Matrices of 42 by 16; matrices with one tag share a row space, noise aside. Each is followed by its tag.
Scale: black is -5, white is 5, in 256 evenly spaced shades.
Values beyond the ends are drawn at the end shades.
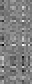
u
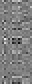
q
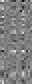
u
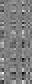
u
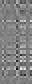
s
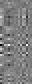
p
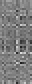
s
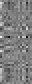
p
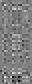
q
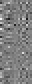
p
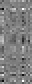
u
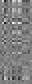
q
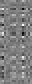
u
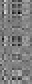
q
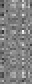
u
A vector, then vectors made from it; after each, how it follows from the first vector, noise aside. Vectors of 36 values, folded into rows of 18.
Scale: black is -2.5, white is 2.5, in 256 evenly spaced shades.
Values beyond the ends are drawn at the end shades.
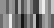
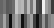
sign-scrambled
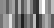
copied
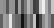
copied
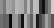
sign-scrambled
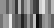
copied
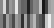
wrapped around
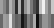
copied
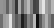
copied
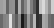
copied
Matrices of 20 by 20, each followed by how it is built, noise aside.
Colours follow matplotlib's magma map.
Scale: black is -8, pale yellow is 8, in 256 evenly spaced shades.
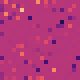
sparse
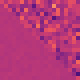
upper triangular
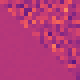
upper triangular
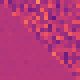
upper triangular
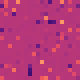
sparse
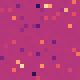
sparse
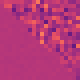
upper triangular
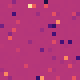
sparse
